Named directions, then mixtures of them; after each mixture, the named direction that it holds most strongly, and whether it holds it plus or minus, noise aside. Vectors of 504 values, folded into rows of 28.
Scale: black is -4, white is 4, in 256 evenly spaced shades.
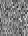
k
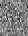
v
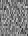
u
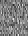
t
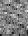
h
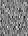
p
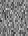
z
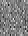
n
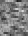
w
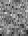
h, plus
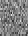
u, minus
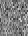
k, plus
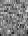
h, plus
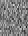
t, minus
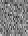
n, minus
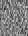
u, plus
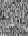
t, minus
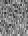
h, minus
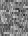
w, minus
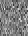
k, plus
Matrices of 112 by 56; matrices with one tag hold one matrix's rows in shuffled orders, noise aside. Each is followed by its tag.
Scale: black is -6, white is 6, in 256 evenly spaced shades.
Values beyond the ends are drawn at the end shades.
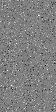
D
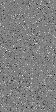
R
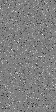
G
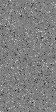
G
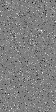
G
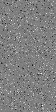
G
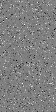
R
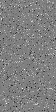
R
